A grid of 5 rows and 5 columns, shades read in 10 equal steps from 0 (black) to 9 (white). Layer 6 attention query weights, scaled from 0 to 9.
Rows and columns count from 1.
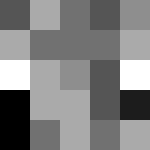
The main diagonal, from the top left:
3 4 5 3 6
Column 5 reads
5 6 9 1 6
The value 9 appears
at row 3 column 1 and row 3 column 5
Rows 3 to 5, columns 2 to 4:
6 5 3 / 6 6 3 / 4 6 4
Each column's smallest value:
0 4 4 3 1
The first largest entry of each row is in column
2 1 1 2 3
